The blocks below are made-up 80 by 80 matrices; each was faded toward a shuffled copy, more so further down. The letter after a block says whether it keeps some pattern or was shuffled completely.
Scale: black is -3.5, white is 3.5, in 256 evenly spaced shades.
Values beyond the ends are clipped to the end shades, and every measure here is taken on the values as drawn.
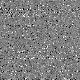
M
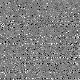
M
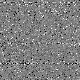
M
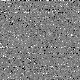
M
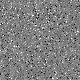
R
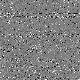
M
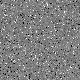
R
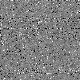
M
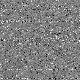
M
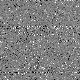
M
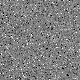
R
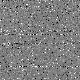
M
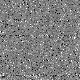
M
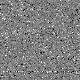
M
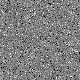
R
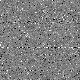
M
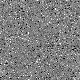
R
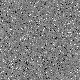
R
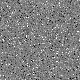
R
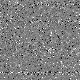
M
